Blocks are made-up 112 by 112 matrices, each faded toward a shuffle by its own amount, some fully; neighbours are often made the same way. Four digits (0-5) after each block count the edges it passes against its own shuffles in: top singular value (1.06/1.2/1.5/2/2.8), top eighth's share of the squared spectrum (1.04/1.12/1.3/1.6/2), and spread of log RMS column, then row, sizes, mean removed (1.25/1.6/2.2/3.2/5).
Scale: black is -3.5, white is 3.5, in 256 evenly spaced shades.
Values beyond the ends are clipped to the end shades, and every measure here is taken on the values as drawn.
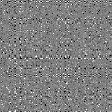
5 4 3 3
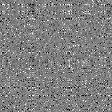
4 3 2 2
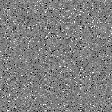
4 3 1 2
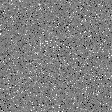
0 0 0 0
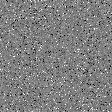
1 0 0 0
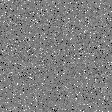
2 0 0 0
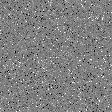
0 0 0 0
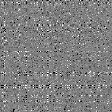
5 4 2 3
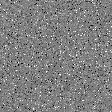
2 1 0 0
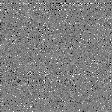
4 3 2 2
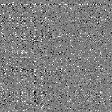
4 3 2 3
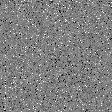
2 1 0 0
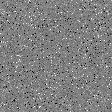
0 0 0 0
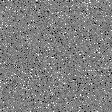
0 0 0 0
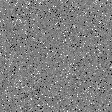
0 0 0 0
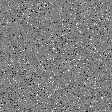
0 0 0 0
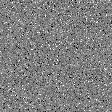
0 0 0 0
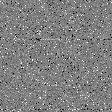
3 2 0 1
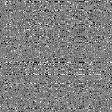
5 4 2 3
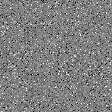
3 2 0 1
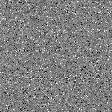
3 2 0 1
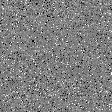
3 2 0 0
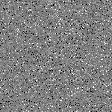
3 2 1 1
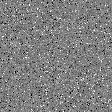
1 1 0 0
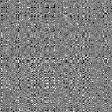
5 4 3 3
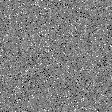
1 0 0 0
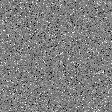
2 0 0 0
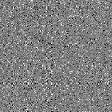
4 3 2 2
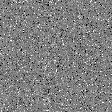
3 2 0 0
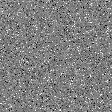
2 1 0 0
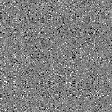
4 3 2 2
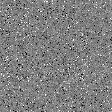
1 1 1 1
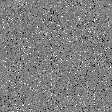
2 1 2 0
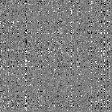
2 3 4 3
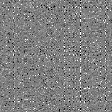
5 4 3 2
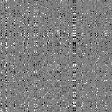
5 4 3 3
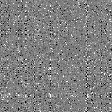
4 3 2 2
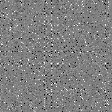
4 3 2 1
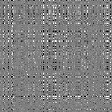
5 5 4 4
